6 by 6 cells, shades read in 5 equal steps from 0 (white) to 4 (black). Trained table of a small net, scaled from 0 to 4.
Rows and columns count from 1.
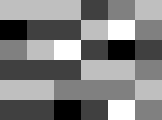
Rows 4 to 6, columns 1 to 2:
3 3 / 1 1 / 3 3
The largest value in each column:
4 3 4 3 4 3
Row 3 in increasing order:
0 1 2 3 3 4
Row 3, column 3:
0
